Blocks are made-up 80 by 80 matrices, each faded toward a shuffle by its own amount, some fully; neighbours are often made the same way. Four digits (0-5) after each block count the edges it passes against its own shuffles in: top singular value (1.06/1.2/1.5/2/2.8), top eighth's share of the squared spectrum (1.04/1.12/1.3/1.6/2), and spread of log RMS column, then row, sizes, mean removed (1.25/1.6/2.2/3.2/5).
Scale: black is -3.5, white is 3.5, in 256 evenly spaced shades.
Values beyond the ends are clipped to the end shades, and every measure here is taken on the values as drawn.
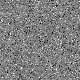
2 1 0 0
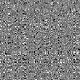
4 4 2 3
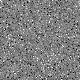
1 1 0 0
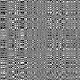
5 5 4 4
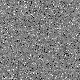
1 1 0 0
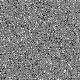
1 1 0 0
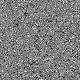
2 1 0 0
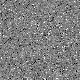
2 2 0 0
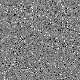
3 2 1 1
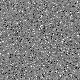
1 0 0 0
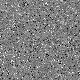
0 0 0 0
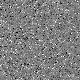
0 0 0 0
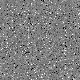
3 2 1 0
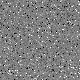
1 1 0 0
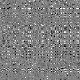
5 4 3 3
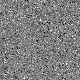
0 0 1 0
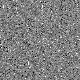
0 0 1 0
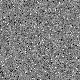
0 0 0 0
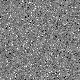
0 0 0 0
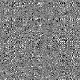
4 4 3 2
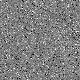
1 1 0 0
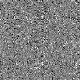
3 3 2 1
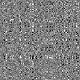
4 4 3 2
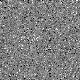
3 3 1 2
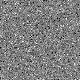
2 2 0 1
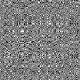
4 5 3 3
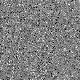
2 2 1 0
